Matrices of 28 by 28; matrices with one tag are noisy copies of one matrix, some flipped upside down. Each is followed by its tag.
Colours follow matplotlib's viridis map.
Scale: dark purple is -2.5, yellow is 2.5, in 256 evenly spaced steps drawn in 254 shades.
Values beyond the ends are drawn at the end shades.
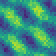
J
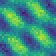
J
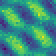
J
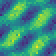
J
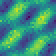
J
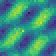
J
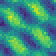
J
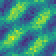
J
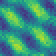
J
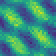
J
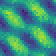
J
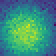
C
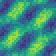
J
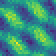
J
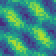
J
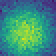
C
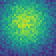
C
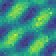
J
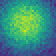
C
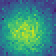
C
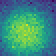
C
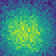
C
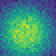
C
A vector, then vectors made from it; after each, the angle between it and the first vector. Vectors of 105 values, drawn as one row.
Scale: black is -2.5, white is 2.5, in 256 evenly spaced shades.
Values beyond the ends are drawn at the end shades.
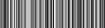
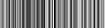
nearly opposite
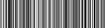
partly opposed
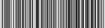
orthogonal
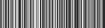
orthogonal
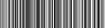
nearly opposite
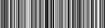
nearly parallel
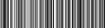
nearly parallel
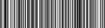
partly aligned
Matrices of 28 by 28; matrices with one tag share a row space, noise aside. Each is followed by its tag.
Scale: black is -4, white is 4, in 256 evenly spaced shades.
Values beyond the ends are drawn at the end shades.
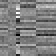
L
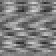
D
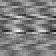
D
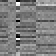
L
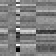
L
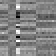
L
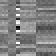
L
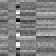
L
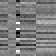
L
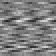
D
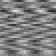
D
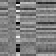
L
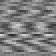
D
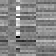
L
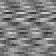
D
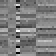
L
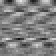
D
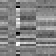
L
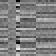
L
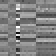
L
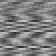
D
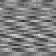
D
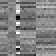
L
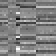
L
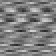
D
